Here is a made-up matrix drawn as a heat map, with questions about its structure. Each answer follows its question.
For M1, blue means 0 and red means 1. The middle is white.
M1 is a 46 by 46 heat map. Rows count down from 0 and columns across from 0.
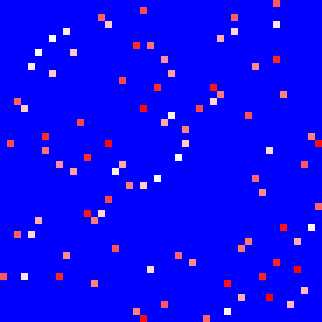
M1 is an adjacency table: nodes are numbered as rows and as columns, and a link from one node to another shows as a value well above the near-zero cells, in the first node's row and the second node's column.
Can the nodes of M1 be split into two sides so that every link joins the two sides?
no
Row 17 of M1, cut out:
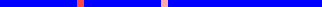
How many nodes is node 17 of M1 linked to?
2
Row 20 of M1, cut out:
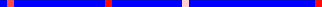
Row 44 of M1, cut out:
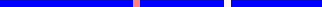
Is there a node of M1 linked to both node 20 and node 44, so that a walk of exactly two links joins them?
no
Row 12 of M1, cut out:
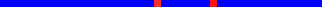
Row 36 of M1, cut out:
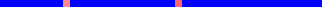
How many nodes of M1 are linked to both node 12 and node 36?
0
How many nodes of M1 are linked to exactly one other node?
8
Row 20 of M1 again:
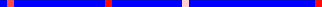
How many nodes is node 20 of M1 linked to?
4
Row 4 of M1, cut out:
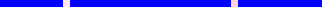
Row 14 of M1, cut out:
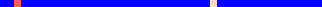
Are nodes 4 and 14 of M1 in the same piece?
yes
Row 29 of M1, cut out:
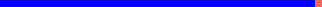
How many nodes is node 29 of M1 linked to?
1
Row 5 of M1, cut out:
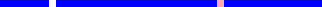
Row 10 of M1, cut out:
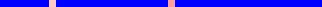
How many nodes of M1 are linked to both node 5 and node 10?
1
